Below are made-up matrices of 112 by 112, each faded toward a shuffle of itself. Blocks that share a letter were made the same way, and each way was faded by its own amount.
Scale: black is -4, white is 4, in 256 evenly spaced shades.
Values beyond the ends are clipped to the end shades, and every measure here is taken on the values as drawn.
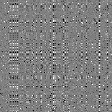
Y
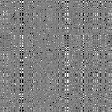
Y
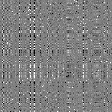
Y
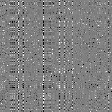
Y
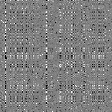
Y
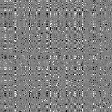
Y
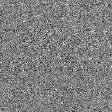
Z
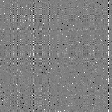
Y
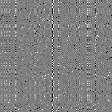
Y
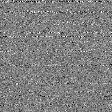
Z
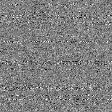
Z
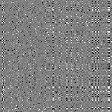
Y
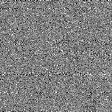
Z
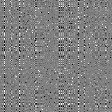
Y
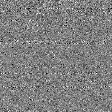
Z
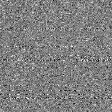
Z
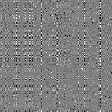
Y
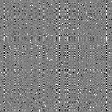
Y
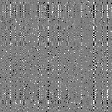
Y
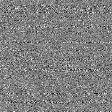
Z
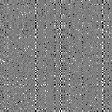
Y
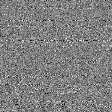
Z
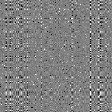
Y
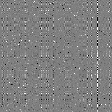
Y
